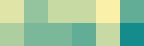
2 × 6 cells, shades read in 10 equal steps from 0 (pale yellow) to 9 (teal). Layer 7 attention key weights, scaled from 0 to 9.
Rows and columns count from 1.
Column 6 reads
6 9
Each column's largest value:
3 5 5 6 2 9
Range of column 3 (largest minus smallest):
3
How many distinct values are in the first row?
5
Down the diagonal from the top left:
1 5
